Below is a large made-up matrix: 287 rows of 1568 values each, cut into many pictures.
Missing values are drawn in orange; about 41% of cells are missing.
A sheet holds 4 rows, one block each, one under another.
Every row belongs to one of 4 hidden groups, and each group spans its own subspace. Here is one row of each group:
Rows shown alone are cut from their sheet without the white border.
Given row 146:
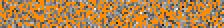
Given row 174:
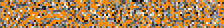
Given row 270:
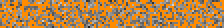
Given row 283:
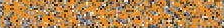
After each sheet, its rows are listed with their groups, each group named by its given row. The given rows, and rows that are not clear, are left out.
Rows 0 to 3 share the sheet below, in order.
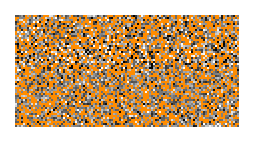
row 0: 174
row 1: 283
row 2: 283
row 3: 270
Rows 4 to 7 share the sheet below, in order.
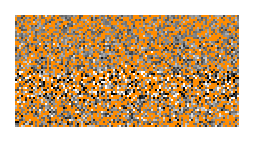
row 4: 174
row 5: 146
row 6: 174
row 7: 270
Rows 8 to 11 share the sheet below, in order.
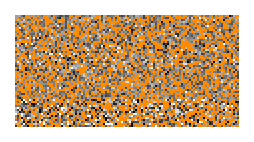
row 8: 270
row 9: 283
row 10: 283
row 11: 270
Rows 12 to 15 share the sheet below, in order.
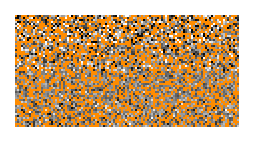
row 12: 270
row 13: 174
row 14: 174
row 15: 270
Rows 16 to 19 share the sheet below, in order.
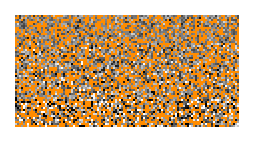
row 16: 270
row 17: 174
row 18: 174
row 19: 174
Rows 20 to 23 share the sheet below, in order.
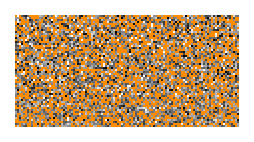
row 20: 270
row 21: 146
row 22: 174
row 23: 146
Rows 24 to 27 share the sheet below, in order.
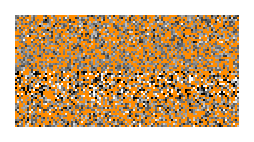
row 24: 270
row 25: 283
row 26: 146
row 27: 270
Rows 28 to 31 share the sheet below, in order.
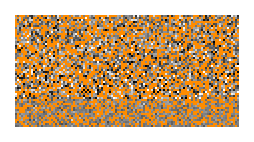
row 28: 146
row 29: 146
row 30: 270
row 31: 174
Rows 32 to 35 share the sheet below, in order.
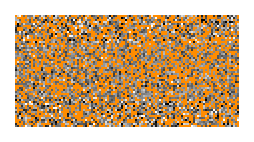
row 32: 270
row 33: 146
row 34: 174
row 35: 146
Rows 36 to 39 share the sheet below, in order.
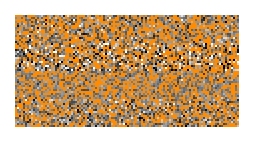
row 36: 270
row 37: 146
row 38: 270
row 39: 270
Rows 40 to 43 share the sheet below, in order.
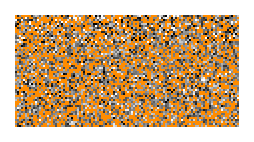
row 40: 283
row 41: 174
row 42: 270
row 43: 283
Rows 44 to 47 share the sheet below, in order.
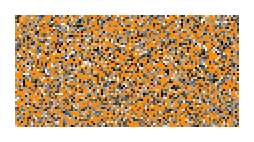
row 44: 270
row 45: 270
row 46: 146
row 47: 146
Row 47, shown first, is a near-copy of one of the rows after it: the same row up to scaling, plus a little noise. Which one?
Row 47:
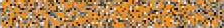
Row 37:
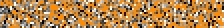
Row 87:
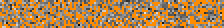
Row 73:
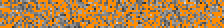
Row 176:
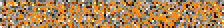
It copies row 87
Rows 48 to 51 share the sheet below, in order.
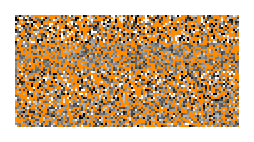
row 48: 146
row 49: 283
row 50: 270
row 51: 174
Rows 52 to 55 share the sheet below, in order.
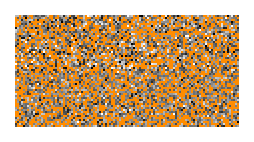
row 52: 283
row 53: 174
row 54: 270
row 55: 146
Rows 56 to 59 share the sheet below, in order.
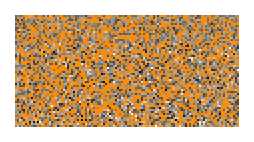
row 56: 146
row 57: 283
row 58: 283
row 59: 270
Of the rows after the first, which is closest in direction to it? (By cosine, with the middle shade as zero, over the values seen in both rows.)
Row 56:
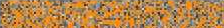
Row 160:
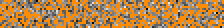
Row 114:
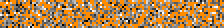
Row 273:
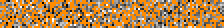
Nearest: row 160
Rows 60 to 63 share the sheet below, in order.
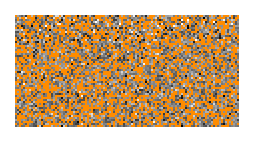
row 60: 270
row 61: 174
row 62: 146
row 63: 146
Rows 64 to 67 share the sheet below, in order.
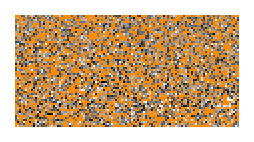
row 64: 283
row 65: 174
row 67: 270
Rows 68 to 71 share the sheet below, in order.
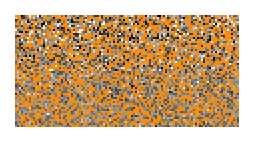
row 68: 174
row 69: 174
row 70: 270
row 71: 270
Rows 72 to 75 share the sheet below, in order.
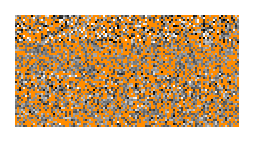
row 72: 270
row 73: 146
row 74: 146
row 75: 270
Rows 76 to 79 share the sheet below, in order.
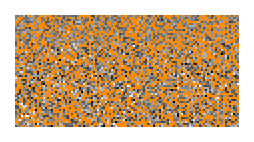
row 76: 270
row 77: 283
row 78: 174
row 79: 174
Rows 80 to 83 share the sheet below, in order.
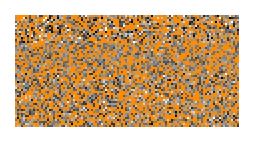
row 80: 146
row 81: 270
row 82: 283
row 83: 283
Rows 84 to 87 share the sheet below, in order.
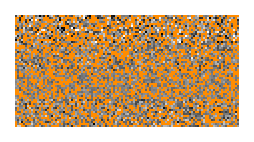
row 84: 146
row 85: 270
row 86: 270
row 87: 146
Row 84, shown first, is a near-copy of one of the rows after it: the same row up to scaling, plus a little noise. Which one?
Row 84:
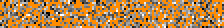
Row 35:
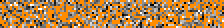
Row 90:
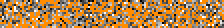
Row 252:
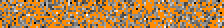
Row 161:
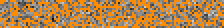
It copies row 252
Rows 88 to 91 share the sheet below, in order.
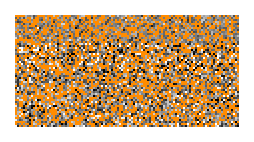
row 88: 270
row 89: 174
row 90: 146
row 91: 174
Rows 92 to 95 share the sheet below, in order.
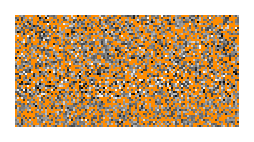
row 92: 146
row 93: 270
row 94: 270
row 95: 174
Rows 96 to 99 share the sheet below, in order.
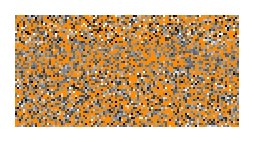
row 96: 283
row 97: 174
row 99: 270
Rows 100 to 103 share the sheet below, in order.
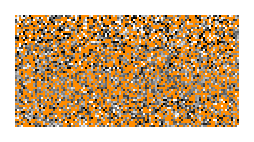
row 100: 270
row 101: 270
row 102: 174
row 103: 283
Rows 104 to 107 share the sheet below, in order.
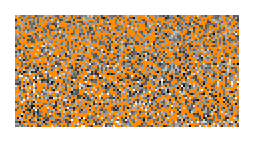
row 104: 283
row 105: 146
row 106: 174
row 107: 174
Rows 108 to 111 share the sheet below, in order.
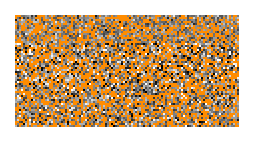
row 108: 174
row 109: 146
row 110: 283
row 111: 270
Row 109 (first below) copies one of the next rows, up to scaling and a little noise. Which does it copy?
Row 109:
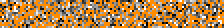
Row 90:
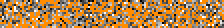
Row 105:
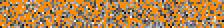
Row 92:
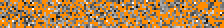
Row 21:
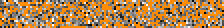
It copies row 90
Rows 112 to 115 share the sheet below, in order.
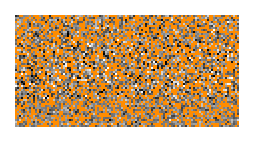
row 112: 146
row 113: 283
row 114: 270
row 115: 270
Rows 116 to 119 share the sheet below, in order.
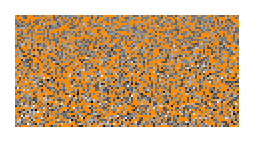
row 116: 283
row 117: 174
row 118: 146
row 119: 174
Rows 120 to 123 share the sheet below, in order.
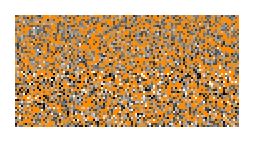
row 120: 174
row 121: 270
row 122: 270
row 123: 146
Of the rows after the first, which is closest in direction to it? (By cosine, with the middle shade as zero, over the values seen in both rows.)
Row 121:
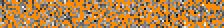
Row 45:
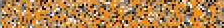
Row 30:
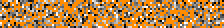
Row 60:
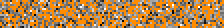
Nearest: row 30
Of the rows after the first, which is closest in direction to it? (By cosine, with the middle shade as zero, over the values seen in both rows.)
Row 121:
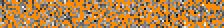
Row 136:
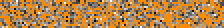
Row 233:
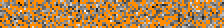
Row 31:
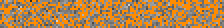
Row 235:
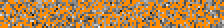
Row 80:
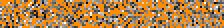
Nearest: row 136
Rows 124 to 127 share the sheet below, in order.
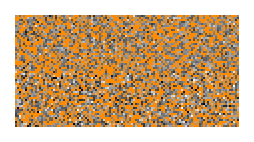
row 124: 174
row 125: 270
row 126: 174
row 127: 270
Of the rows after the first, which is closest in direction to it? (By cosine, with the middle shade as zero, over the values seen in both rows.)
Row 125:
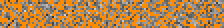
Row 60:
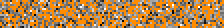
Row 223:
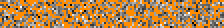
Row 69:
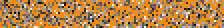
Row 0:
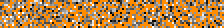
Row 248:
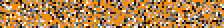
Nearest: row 69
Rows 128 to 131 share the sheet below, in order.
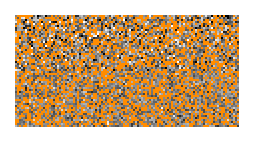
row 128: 174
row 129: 146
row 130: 174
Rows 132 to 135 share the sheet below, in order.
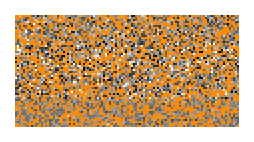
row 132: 174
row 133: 146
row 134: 270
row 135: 283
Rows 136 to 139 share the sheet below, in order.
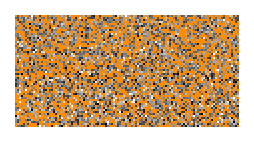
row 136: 270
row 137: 174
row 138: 174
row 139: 146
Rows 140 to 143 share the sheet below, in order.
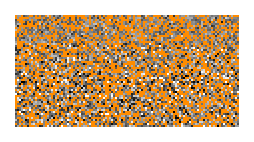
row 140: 283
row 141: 146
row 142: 270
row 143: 146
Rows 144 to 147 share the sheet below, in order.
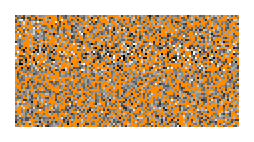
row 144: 174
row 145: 174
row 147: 270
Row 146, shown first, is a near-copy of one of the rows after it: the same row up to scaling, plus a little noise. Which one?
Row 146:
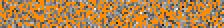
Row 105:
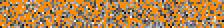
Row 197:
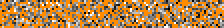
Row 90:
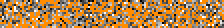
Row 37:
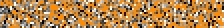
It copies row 37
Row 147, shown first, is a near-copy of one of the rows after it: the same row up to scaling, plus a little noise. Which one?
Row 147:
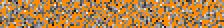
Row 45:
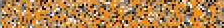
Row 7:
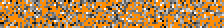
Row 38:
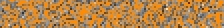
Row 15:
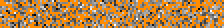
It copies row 7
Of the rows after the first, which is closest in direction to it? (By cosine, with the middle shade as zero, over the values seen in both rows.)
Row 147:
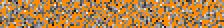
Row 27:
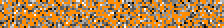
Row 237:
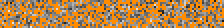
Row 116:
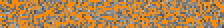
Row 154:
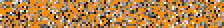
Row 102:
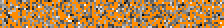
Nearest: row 27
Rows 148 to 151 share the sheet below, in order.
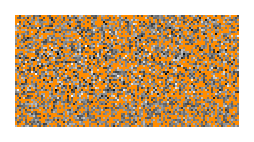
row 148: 270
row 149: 270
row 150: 283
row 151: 270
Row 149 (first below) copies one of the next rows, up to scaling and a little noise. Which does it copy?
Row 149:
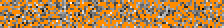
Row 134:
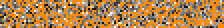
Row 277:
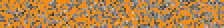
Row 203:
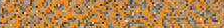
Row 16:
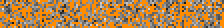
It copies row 134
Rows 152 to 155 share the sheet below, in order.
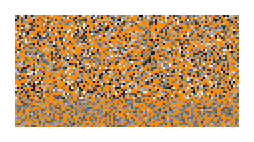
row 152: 283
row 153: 270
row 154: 174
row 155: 146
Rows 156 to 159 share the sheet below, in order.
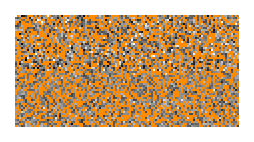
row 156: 146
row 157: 174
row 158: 283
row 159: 283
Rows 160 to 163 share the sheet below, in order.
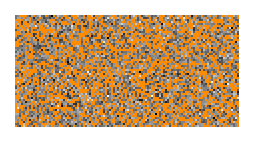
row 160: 174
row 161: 146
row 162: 283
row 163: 283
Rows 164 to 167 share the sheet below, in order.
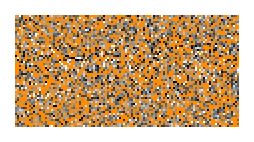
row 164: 146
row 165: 146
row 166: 270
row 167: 174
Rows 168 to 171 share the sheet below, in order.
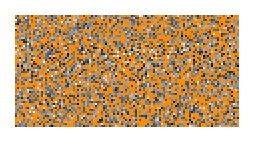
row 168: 283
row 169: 146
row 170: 270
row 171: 174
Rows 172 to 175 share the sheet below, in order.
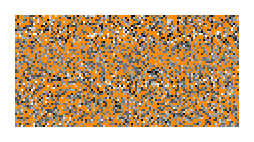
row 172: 174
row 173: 283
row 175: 270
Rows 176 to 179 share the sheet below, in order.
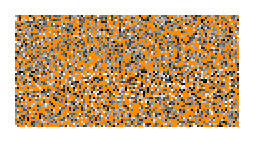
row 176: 146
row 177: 270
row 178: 270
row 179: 270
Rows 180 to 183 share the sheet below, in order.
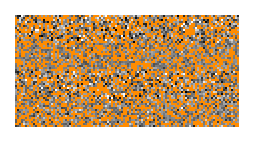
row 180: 146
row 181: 270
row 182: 283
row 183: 270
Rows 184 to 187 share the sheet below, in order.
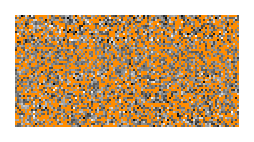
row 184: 283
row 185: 146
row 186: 146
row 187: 174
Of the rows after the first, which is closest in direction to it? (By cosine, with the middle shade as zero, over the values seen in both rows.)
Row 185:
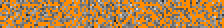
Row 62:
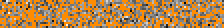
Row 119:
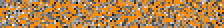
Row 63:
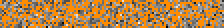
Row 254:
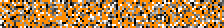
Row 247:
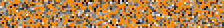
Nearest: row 63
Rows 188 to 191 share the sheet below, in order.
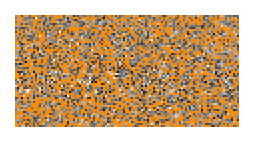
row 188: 283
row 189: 174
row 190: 270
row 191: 283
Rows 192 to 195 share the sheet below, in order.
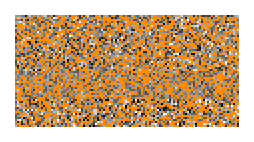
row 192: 270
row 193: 270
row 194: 283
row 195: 146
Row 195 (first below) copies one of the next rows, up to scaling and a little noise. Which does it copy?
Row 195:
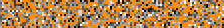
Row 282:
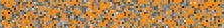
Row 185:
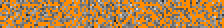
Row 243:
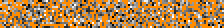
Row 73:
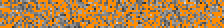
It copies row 73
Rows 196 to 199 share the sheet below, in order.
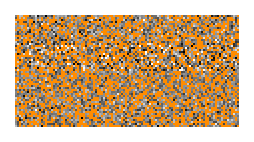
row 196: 174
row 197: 146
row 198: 270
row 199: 174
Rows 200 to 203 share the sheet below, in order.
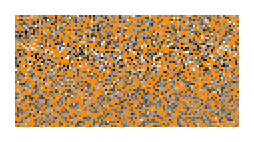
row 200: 174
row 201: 270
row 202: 283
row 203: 270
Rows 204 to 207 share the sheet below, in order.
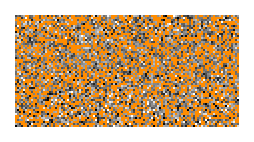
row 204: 283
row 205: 270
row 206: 270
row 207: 270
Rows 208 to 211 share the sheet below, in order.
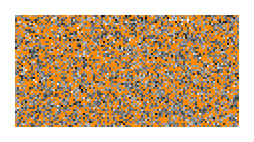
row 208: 270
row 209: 283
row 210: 174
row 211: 283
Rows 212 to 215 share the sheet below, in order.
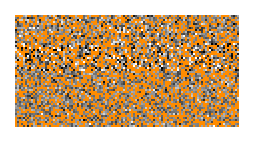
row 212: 174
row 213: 174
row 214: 283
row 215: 146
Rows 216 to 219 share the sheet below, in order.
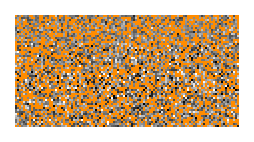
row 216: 146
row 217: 270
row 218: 283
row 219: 174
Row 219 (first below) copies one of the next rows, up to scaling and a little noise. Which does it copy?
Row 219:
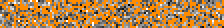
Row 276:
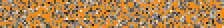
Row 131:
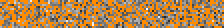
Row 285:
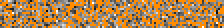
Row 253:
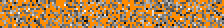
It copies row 131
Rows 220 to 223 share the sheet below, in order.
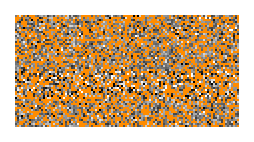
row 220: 146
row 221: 283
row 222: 174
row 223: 174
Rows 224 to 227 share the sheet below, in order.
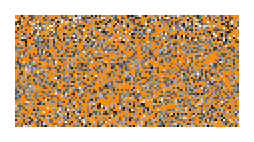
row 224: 283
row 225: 283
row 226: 174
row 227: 146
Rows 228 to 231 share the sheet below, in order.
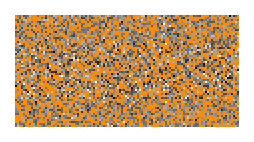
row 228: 146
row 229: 146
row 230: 270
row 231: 283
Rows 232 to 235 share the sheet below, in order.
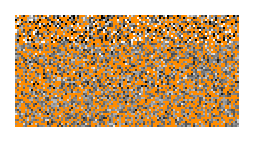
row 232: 283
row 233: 174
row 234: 174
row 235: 270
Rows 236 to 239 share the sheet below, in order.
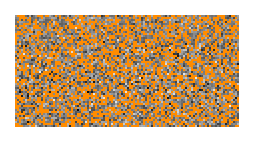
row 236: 270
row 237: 270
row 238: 174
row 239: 270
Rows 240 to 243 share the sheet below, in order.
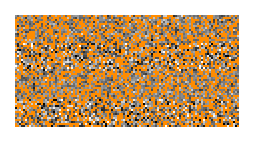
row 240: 283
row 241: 270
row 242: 174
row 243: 146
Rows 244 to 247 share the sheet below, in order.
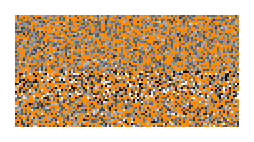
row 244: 146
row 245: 146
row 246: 146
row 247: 146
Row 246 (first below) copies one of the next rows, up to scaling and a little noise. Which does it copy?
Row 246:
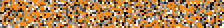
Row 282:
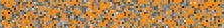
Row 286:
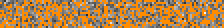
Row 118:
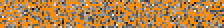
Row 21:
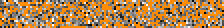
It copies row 282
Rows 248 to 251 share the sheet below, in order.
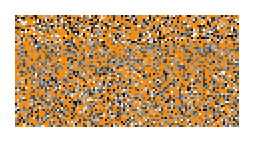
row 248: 174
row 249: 283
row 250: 283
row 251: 283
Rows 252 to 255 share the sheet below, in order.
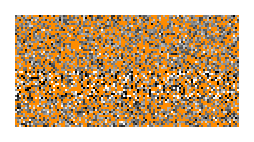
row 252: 146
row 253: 174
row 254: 174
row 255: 283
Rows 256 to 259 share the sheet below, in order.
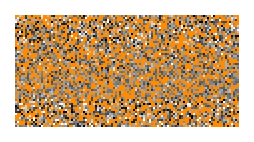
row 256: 270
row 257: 283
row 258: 270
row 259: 174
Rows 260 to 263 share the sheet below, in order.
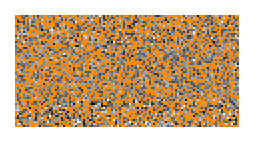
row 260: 146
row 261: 146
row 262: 174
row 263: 146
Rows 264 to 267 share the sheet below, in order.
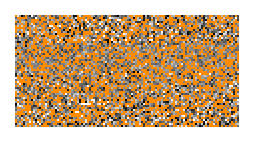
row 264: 283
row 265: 283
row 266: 146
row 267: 270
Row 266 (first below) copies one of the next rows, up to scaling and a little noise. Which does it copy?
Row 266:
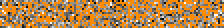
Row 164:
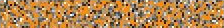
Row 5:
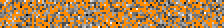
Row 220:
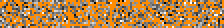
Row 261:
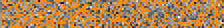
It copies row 220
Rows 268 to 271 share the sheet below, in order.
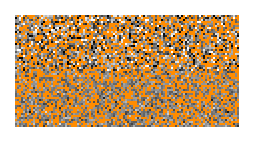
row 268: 146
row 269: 146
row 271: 270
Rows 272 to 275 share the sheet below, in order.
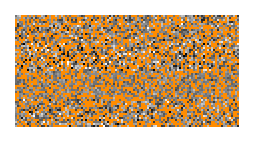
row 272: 270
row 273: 146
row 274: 146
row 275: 270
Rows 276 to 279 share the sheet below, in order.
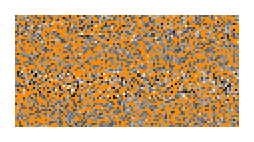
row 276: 174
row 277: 270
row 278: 283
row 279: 283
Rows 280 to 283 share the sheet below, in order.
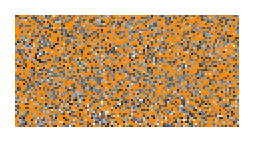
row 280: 146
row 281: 270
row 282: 146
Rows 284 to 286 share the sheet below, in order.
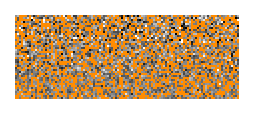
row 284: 146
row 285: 174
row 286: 146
